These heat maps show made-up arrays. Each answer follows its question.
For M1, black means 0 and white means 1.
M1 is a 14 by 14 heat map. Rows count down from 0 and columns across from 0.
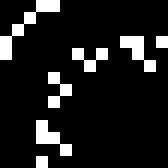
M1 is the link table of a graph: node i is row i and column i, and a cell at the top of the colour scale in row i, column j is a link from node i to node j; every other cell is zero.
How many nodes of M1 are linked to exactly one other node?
8
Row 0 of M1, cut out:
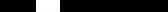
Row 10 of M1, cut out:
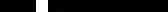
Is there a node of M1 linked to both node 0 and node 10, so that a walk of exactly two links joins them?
yes
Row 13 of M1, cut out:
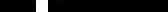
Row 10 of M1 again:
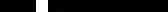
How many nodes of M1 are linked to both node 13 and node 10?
1
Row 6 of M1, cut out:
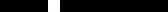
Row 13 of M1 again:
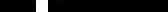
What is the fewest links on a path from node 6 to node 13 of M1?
4
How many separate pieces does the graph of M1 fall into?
4
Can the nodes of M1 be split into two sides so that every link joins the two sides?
yes
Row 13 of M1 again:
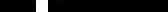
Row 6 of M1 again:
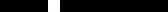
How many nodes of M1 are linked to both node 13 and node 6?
0
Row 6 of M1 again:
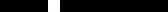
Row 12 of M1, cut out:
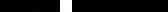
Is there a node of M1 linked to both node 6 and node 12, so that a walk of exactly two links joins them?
no
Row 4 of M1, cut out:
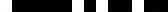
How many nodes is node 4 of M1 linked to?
4
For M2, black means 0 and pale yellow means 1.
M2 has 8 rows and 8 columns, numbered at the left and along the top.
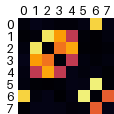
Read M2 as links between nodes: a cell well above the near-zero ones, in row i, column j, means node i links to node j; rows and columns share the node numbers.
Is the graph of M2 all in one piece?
no
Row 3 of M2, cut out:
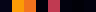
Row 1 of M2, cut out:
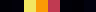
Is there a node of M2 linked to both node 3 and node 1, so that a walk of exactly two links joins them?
yes
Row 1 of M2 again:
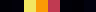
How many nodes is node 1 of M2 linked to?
3
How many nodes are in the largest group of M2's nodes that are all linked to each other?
4
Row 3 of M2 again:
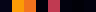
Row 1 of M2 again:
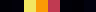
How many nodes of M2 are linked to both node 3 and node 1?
2
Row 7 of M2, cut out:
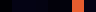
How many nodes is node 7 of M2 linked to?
1
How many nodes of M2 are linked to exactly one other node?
3
